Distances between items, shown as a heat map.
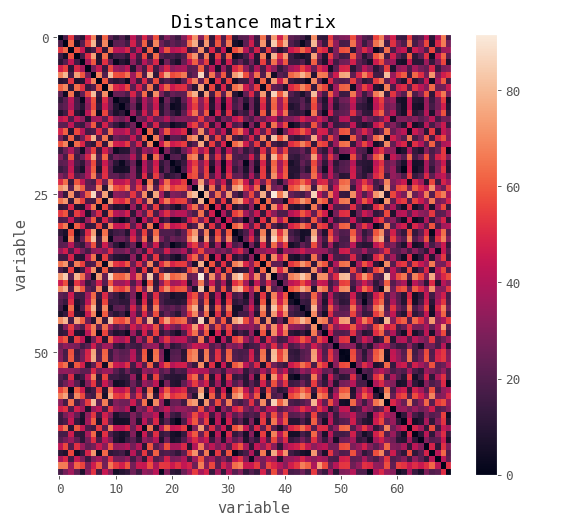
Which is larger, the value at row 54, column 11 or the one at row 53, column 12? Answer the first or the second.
the second
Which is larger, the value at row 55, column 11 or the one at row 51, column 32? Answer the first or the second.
the second
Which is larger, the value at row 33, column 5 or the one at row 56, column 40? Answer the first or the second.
the first
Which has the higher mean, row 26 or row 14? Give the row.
26
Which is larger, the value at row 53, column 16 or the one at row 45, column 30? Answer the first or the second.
the first
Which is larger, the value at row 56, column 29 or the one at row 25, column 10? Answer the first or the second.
the first
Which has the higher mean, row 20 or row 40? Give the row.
40
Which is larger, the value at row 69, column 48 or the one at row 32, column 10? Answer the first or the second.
the first
